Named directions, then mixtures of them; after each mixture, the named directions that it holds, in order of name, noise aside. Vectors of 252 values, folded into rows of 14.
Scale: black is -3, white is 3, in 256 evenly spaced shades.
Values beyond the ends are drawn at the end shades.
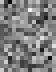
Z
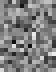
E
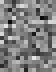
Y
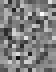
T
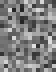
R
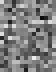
Y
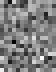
E, Z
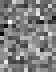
Y, Z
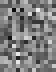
R, T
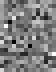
E, Y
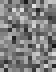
E, R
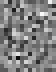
T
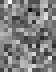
Z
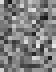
Y, Z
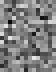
Y
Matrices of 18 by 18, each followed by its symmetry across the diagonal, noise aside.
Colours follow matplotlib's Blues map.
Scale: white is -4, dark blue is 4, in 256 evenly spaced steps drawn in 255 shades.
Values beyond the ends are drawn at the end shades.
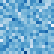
antisymmetric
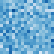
antisymmetric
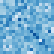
symmetric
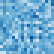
antisymmetric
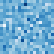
antisymmetric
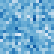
antisymmetric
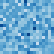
symmetric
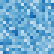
symmetric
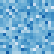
antisymmetric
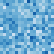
antisymmetric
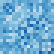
symmetric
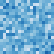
symmetric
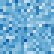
antisymmetric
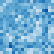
symmetric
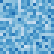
symmetric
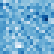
antisymmetric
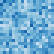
symmetric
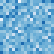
symmetric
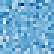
antisymmetric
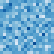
symmetric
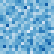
symmetric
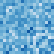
symmetric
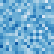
antisymmetric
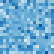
antisymmetric
